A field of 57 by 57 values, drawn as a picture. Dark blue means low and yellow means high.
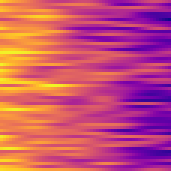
Slope: up to the left. Histogram: bell-shaped. Grain: streaks across.
